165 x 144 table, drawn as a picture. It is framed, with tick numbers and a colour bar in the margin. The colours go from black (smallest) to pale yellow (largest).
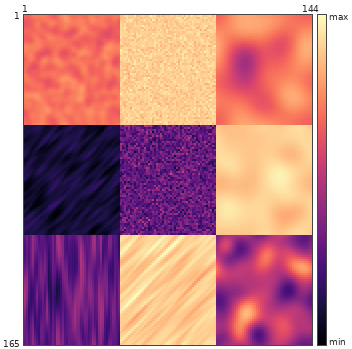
The table splits into 3 rows of 3 panels. Panel 1,1: high, blotchy, faint in contrast. Panel 1,2: very high, fine-grained, faint in contrast. Panel 1,3: high, smooth. Panel 2,1: very low, slanting up to the right, faint in contrast. Panel 2,2: low, fine-grained. Panel 2,3: very high, smooth, faint in contrast. Panel 3,1: low, streaked downward. Panel 3,2: very high, slanting up to the right, faint in contrast. Panel 3,3: middling, smooth, strong in contrast.
